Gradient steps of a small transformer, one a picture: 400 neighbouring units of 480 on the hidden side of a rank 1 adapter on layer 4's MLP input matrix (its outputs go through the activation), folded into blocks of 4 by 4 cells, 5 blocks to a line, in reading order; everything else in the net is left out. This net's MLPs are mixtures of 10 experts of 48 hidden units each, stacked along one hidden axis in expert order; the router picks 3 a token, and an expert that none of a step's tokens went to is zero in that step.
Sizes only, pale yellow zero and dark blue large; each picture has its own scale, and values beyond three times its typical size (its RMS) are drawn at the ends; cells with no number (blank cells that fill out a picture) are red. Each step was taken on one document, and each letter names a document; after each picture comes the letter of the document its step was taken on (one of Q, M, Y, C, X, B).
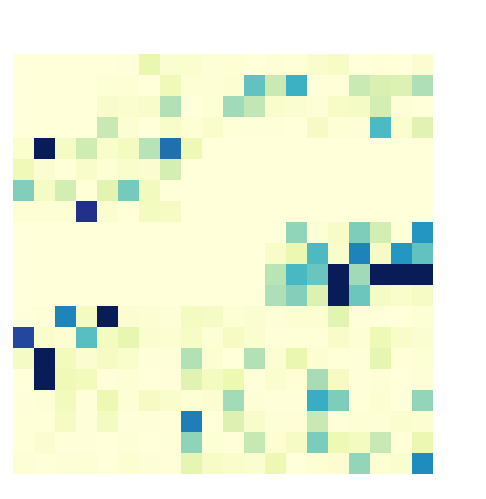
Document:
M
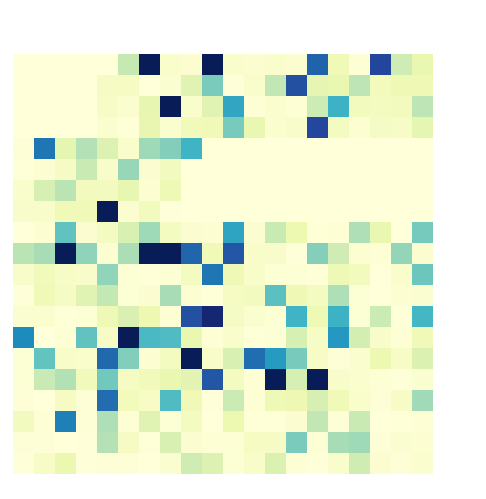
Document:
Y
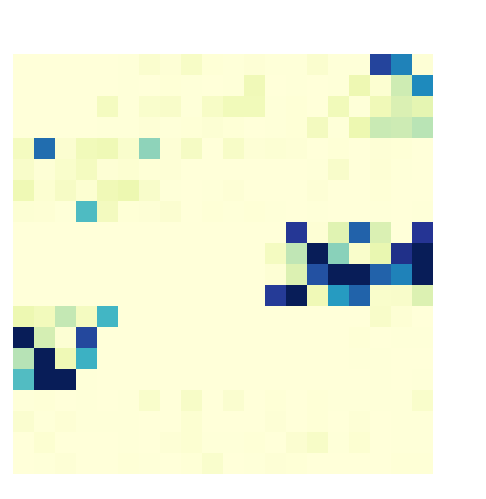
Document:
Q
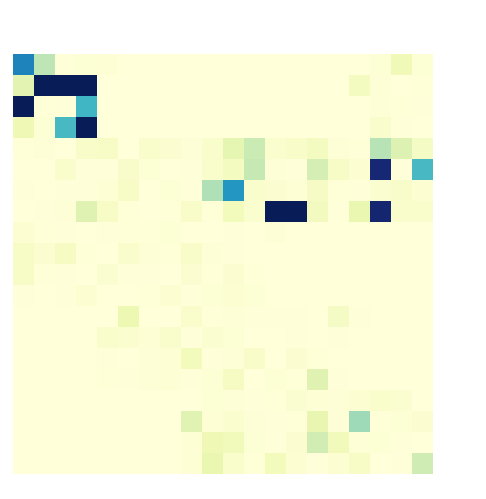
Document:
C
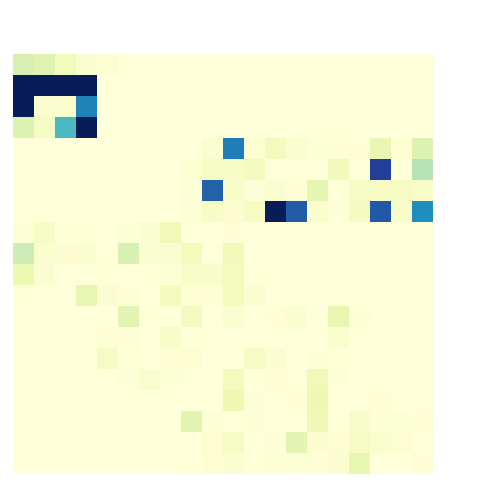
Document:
C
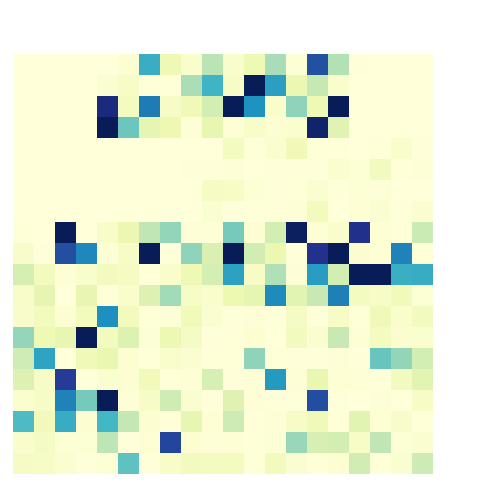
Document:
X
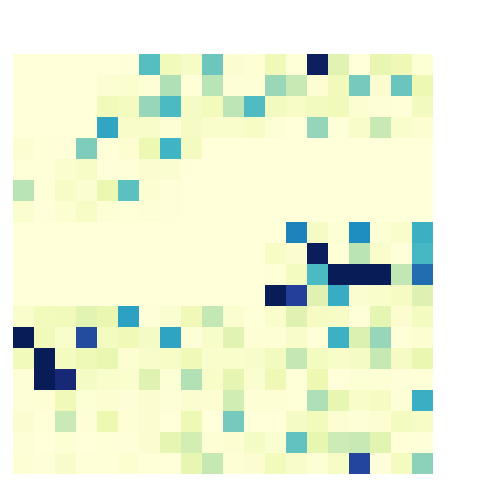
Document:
M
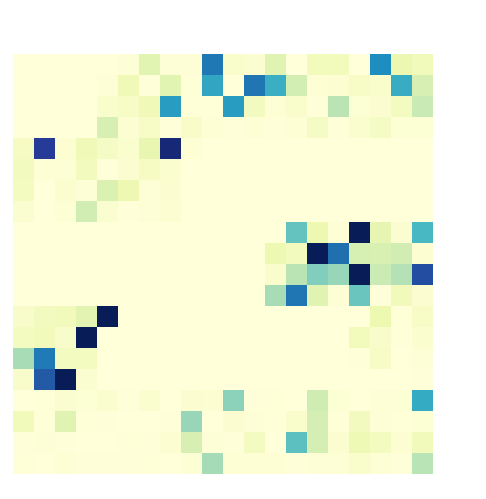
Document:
M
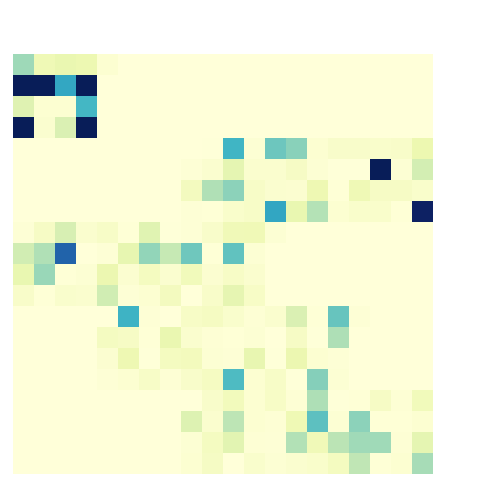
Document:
C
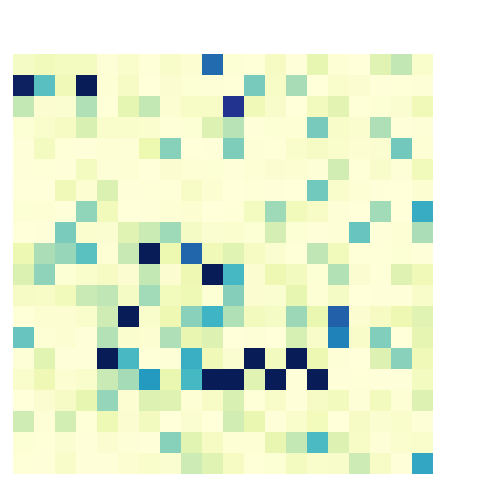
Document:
Y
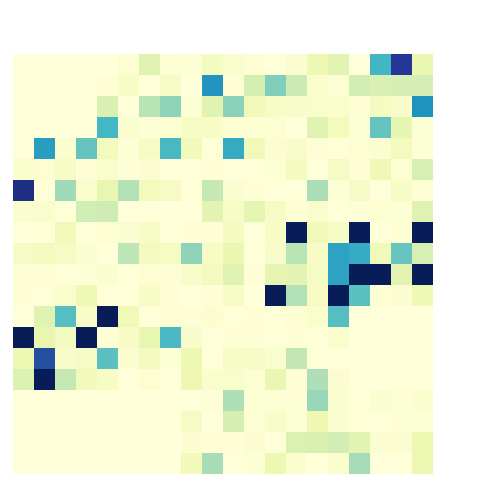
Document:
Q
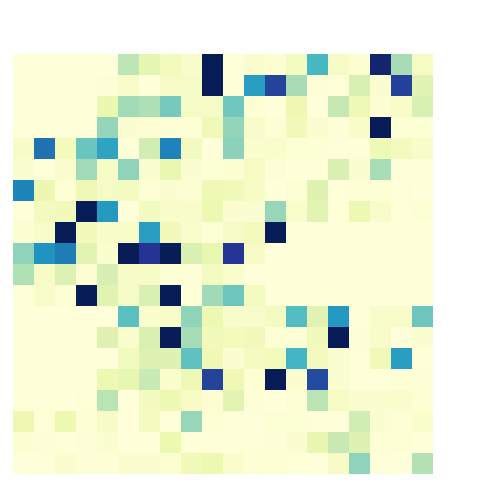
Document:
Y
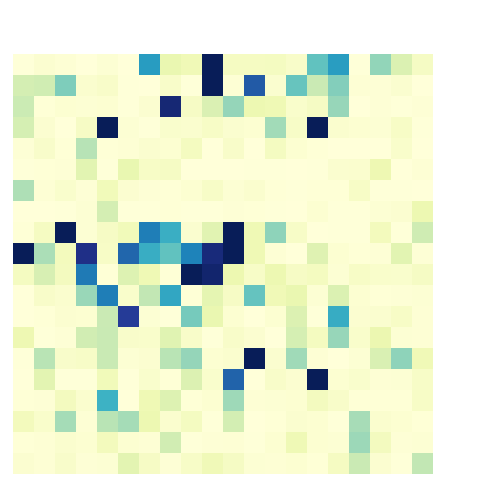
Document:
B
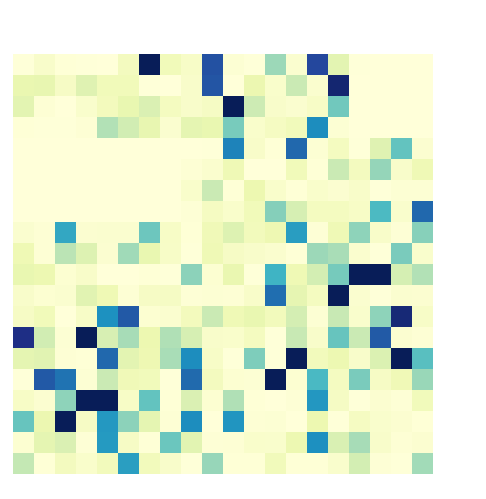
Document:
X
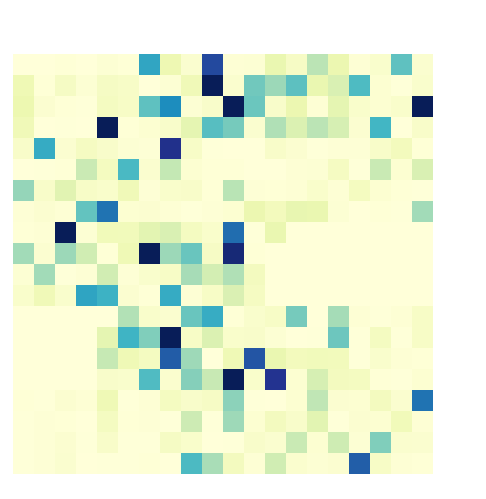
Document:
Y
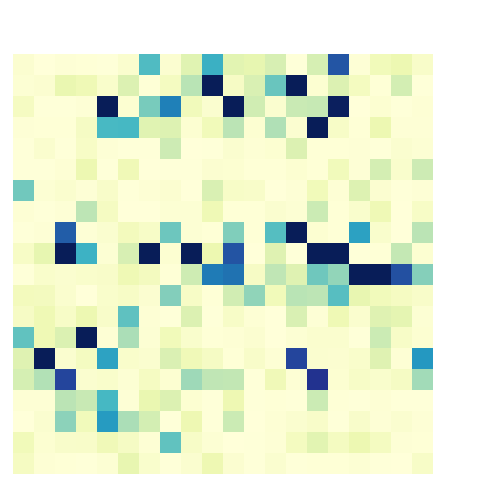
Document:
X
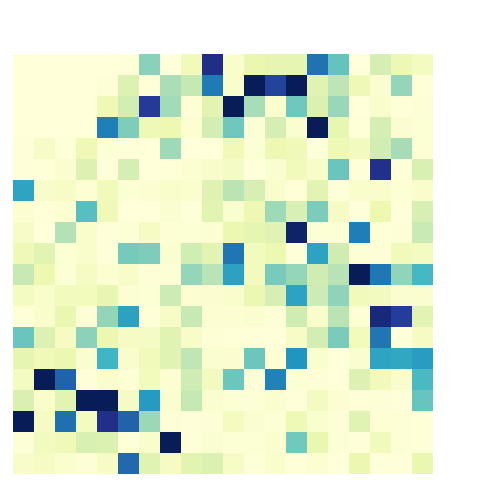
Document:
X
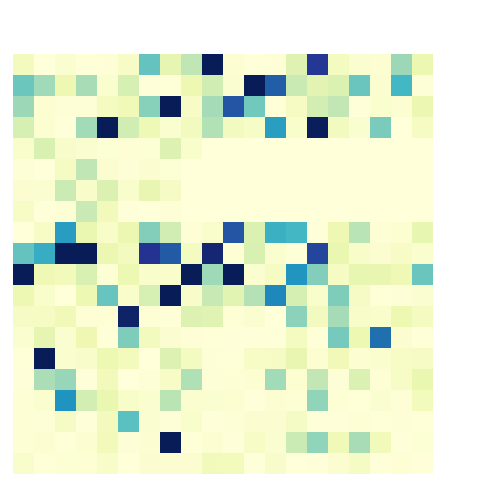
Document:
B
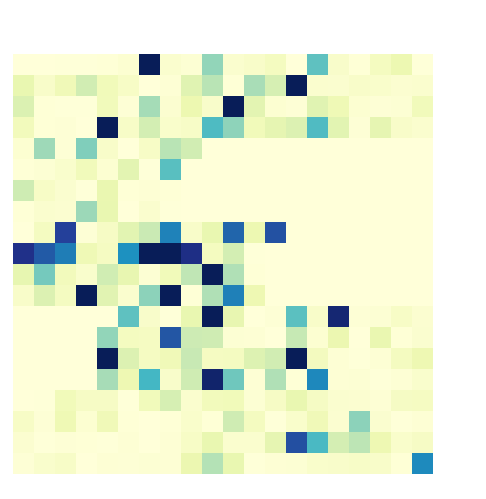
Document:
Y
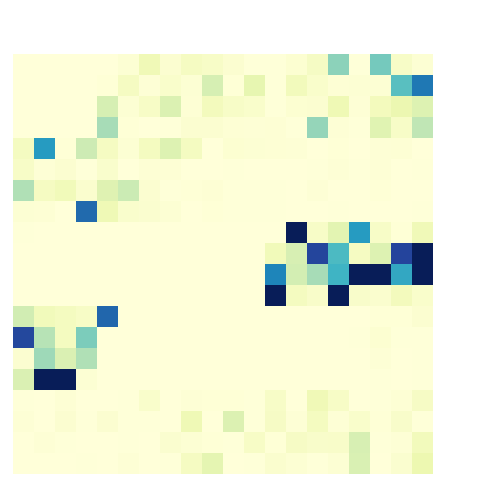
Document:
Q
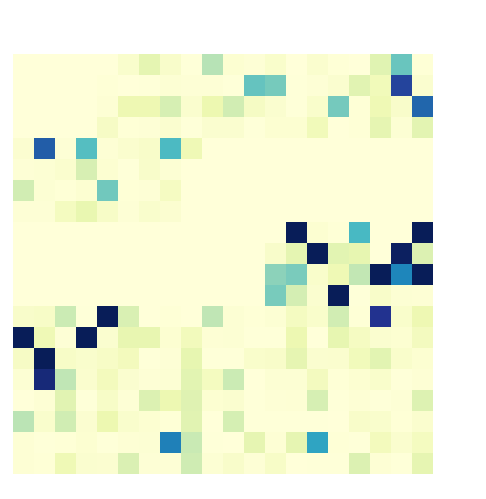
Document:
M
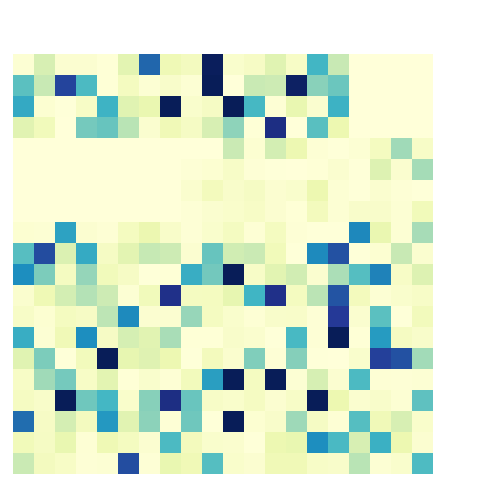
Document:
X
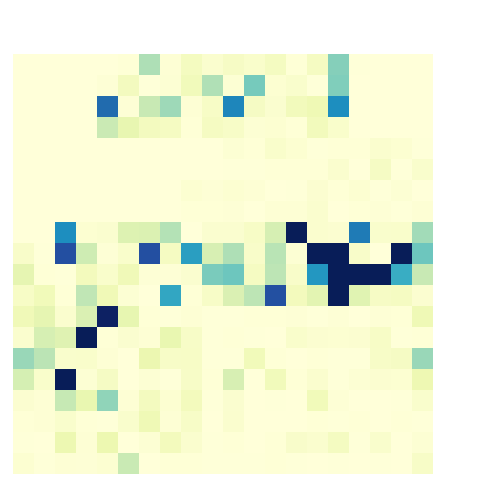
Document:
X
